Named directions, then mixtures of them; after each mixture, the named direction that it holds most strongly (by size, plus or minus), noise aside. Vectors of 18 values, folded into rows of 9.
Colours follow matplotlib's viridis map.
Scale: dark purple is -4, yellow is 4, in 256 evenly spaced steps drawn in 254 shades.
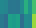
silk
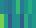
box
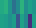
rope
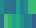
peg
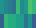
peg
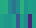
rope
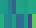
rope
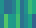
peg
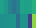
rope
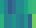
silk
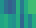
box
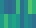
peg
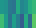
box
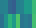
silk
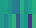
rope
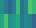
peg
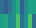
rope
